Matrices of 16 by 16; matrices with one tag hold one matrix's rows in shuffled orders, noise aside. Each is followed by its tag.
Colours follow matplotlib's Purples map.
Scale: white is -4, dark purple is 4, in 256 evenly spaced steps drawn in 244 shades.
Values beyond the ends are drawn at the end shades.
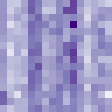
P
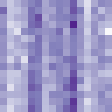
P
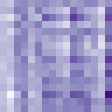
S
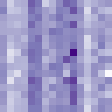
P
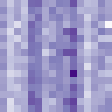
P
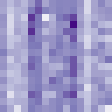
P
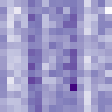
P
